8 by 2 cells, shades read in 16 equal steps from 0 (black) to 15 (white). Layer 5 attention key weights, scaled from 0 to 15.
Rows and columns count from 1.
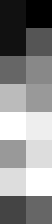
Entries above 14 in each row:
0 0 0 0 1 0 1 0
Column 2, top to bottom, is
0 5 8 9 14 13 15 6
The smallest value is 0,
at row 1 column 2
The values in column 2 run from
0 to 15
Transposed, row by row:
1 1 6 11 15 9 13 4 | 0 5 8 9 14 13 15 6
